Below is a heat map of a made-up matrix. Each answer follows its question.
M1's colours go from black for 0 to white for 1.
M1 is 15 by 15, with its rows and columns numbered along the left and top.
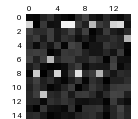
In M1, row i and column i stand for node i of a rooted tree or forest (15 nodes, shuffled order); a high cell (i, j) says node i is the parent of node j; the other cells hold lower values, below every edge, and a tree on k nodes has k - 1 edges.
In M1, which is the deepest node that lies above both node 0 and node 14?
1
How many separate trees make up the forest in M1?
2
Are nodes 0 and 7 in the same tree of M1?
yes
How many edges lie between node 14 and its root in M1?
4
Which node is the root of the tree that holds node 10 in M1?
8
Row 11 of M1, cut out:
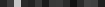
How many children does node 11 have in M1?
1
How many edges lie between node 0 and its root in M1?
2
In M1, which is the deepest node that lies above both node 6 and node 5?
1
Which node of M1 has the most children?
1
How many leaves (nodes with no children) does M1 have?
10
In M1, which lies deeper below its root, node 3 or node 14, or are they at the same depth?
node 14
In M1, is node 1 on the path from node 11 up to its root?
no
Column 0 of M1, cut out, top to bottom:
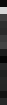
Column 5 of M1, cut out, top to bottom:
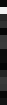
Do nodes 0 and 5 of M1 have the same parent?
yes
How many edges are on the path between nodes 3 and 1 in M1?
2
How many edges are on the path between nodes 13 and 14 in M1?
4
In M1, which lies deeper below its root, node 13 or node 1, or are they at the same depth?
node 13
